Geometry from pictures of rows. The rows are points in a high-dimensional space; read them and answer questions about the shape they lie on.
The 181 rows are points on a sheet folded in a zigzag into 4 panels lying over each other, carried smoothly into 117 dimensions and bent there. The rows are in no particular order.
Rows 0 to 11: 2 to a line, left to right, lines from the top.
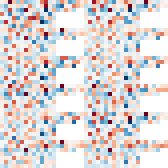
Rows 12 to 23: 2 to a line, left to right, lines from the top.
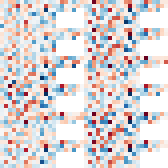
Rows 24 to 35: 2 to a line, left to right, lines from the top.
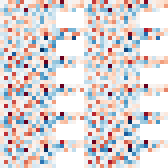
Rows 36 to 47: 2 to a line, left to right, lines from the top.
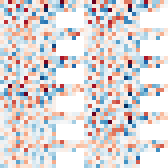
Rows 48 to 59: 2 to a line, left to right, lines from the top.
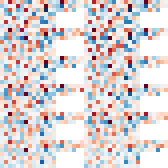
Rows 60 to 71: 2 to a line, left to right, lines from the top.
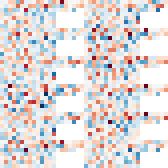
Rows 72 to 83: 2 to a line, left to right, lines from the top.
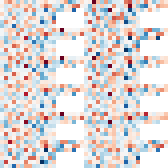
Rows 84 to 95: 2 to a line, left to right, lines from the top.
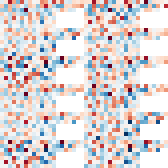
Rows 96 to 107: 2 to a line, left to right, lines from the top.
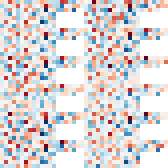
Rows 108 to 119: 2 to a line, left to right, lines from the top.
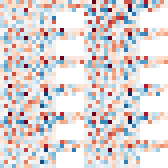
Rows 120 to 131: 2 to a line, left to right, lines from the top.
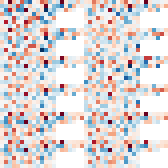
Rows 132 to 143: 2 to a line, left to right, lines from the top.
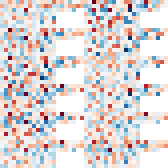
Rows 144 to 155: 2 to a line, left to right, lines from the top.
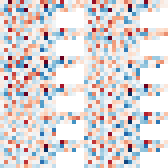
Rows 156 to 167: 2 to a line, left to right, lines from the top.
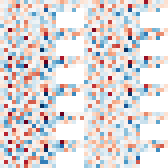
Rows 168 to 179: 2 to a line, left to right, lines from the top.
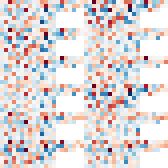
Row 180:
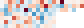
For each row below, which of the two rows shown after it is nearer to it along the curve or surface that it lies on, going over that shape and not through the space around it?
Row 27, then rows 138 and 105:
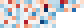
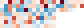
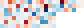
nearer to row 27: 105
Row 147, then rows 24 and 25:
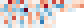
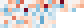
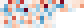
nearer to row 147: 25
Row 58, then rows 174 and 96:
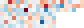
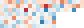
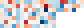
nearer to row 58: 174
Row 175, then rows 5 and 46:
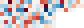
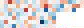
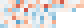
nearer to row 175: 5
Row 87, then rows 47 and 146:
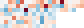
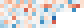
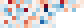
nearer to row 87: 47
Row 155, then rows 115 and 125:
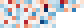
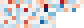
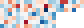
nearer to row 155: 125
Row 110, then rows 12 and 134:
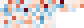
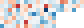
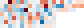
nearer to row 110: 134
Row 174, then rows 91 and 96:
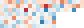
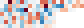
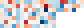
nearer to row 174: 91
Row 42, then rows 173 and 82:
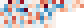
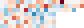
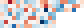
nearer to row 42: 173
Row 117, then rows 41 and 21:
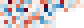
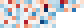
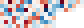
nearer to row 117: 21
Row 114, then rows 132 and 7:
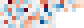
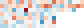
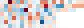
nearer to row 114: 7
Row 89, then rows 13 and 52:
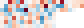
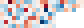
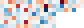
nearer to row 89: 52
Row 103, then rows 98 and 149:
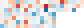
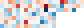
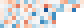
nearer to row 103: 149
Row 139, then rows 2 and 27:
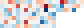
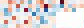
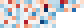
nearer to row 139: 2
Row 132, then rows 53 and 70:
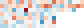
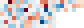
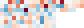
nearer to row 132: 70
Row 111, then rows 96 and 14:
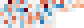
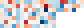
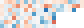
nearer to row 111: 14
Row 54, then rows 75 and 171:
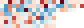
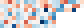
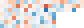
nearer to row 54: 171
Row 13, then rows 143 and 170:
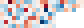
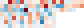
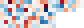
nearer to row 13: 170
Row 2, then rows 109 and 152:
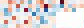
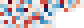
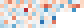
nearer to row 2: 152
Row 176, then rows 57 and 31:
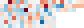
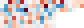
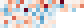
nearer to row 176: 57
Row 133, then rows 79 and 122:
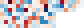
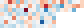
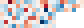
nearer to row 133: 122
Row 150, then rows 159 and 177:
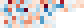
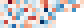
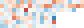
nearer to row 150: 177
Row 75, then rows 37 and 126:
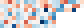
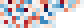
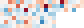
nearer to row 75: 37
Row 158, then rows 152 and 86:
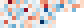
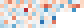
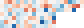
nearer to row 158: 86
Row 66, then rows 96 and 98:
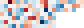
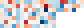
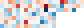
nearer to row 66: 96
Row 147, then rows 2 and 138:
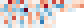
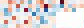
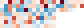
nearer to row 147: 138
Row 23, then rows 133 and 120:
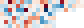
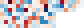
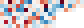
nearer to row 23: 120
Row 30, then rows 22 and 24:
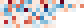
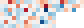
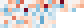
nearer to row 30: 24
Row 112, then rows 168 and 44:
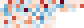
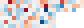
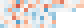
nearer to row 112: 44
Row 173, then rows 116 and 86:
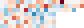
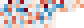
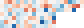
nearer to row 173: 116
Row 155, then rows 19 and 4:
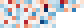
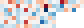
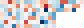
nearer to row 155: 4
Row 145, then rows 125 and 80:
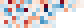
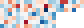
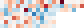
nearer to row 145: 125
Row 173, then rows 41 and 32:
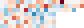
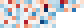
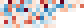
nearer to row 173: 32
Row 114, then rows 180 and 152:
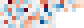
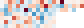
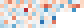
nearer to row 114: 152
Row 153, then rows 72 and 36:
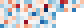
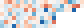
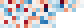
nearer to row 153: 36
